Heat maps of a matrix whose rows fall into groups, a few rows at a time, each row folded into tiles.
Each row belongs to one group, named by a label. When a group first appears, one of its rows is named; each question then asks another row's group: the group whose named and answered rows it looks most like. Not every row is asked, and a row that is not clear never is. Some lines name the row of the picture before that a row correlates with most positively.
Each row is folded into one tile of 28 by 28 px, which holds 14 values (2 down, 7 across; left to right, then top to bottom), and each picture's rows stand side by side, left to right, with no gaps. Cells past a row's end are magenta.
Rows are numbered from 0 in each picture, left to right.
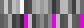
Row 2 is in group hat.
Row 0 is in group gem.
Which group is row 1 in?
hat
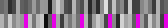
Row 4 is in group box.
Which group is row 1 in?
hat
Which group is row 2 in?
box
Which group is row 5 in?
box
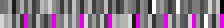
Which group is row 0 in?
box
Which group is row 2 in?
box
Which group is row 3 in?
box
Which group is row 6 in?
hat
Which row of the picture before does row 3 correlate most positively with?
2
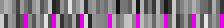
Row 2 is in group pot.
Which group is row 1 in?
box
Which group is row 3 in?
hat
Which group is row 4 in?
box
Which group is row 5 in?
box
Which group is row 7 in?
box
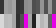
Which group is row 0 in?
hat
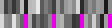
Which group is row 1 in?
hat
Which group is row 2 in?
gem
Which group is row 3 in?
hat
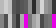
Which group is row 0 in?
hat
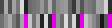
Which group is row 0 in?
gem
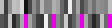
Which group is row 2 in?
gem
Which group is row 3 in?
pot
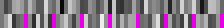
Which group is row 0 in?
gem
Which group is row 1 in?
box
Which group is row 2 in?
gem
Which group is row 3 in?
box
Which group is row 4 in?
box
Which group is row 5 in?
pot
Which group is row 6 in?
pot
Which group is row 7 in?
gem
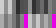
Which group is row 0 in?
hat
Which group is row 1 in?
box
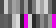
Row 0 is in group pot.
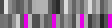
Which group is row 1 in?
hat
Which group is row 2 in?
hat
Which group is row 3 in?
hat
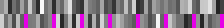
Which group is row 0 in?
box
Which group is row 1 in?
gem
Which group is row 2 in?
hat
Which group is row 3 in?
box
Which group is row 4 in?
gem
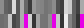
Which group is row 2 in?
hat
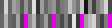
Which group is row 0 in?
pot
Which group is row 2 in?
pot
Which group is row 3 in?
gem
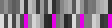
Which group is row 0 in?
box
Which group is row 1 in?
gem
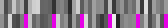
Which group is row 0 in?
gem
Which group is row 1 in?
hat
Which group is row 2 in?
box
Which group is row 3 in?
hat
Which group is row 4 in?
hat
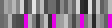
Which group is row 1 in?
pot
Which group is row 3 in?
pot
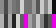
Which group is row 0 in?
box
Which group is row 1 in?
gem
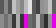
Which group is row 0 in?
pot
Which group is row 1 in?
gem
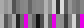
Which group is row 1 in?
pot
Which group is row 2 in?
pot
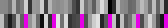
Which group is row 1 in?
pot
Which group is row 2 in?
hat
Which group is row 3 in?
gem
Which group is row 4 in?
hat
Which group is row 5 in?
gem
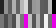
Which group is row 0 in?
pot
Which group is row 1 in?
box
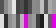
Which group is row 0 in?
hat
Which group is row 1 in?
pot
